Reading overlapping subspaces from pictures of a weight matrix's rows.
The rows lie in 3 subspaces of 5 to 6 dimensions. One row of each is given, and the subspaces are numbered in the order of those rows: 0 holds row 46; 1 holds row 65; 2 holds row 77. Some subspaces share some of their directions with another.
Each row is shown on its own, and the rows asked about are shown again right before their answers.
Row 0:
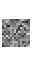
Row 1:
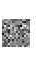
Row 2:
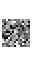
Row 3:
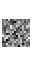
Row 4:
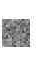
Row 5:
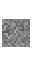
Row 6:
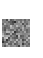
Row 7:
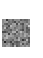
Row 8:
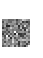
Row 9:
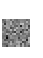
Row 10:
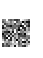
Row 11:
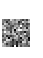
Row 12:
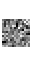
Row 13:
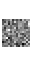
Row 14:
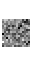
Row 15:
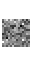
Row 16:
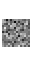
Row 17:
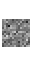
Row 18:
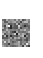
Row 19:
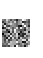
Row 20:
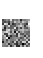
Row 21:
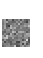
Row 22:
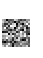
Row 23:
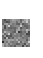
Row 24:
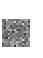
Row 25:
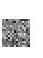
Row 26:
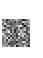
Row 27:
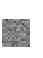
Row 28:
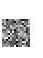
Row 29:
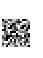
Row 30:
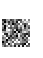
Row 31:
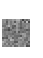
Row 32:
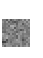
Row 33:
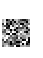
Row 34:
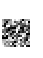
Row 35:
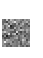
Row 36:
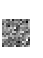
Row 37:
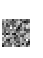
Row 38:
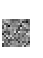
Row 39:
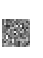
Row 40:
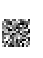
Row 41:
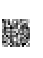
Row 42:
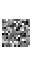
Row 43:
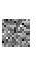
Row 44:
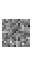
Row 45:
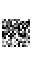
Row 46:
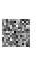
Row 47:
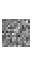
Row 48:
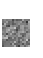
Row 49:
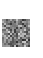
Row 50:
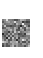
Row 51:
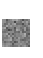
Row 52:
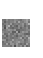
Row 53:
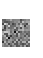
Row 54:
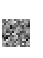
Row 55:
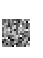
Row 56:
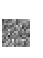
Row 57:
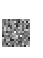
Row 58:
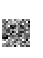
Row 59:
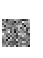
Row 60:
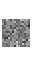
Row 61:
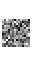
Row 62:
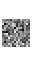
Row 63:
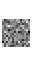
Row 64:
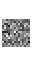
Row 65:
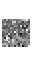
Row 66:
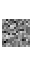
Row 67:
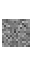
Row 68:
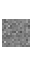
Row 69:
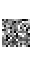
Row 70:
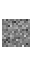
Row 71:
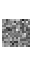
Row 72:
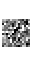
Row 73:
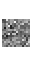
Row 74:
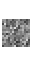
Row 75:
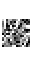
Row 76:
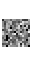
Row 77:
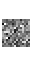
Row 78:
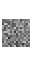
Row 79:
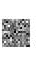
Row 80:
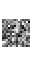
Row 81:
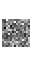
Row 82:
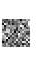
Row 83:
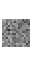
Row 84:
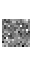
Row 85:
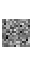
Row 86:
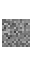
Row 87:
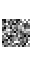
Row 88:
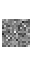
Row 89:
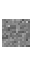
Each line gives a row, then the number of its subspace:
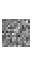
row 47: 2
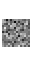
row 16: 2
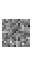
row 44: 2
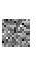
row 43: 2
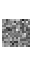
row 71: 2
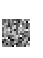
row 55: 0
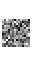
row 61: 1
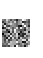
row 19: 1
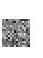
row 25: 1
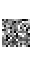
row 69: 1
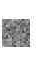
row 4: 2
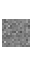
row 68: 2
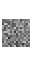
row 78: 2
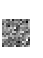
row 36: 0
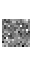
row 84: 1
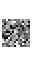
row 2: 0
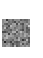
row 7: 2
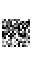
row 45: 1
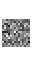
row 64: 2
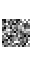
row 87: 0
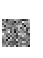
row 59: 1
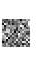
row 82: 0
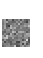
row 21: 2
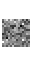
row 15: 2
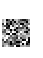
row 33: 1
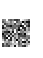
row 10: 1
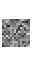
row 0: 0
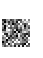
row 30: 0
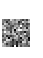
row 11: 0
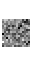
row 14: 2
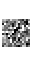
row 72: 2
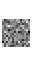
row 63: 1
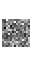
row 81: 0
